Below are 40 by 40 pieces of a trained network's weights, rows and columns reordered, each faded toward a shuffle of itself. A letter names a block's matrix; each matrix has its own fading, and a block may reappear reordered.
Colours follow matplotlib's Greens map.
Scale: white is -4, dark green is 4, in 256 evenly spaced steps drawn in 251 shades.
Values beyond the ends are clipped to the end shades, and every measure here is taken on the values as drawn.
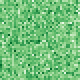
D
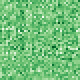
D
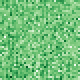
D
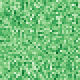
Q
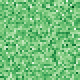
Q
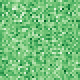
D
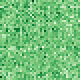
D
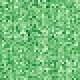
D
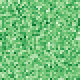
Q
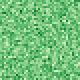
Q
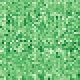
D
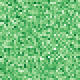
Q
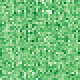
D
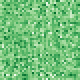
D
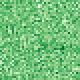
Q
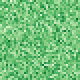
Q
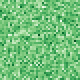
Q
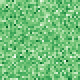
Q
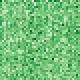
D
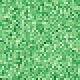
Q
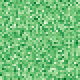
Q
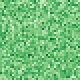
Q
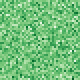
Q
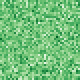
Q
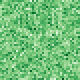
Q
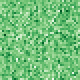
D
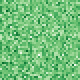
Q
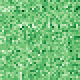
D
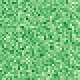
Q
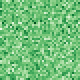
Q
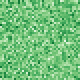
Q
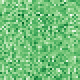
D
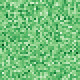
Q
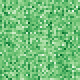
D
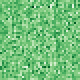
D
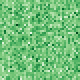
D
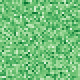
Q
